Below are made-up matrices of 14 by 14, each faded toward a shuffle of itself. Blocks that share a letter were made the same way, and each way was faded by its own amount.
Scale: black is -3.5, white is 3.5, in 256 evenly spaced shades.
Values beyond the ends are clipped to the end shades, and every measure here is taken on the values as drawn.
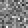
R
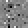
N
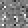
N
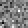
R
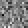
R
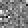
R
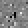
N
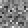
R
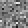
R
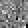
R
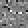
N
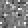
N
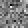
R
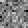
R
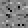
N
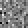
R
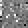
N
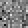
R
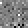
N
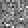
R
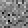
R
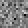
R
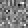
R
